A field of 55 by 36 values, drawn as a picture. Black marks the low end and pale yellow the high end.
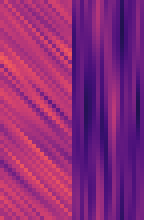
The table splits into one row of 2 panels. Panel 1,1: middling, slanting down to the right. Panel 1,2: low, streaked downward.
